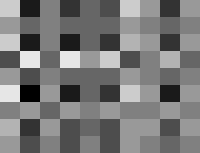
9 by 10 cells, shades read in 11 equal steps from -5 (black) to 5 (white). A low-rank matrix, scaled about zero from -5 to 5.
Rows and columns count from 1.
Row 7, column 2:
1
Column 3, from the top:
0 0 0 -1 0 1 -1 1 0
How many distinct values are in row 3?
7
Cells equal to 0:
18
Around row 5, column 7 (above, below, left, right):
-2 3 -1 0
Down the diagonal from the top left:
3 -1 0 4 -1 -3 0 1 -1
